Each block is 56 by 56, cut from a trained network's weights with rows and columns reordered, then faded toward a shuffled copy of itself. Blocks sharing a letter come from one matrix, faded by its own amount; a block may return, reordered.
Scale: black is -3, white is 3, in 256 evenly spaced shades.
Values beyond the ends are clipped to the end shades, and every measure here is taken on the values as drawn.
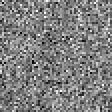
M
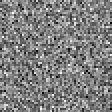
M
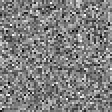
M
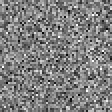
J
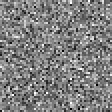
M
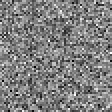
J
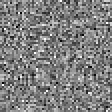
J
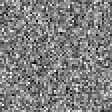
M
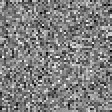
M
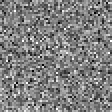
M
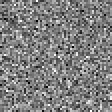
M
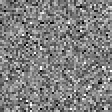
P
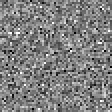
P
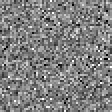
P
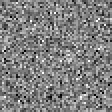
P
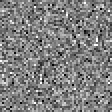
P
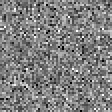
P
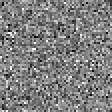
P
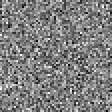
M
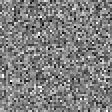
M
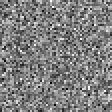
M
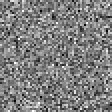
J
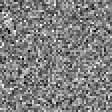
M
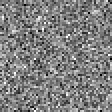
M
